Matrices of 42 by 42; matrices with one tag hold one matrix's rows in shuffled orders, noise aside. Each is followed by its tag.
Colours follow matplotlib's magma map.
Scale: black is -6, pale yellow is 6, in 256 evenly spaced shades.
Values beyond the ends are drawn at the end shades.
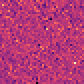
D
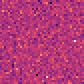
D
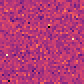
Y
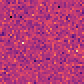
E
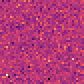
Y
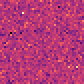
E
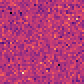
E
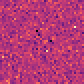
D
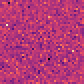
Y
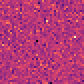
D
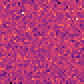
E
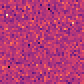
Y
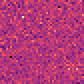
E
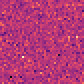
E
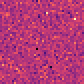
D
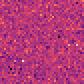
E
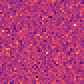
D
